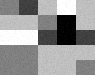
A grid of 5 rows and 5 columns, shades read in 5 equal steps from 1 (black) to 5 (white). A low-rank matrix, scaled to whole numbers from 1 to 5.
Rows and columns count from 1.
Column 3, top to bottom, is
4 3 2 4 4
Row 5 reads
3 3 4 4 3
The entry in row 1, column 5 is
4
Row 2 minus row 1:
1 2 -1 -4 0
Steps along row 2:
same down down up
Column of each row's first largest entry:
4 1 1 3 3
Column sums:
18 17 17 15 17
